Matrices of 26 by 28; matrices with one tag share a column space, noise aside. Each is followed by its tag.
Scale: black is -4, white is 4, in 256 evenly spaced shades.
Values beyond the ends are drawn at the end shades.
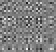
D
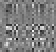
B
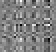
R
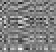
D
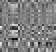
B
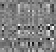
B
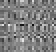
R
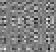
D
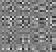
D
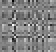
R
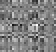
R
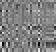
B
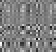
B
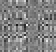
R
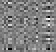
D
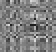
R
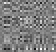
D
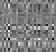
B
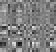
B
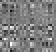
B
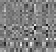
B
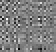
D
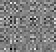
D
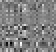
B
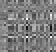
R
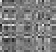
R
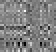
B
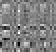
B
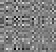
D
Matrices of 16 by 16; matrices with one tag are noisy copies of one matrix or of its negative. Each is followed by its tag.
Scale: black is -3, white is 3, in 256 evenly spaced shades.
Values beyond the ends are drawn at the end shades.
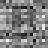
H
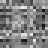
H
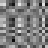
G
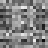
H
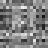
H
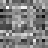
H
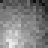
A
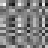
G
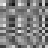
G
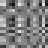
G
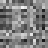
H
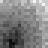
A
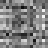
H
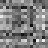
H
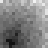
A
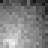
A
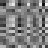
G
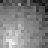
A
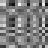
G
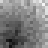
A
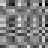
G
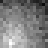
A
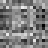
H
